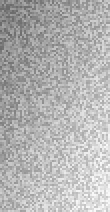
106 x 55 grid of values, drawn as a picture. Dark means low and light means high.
The halves do not mirror each other. No row or column stands out. The texture is fine-grained noise. Overall the values sit about 70% of the way up the scale. The bottom right is the ninth with the highest average. There are no regular stripes. The ninth with the lowest average is the top left. The field climbs toward the bottom right.
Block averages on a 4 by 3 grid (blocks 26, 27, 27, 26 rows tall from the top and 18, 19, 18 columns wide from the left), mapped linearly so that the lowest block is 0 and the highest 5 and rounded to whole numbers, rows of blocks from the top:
012
123
234
345
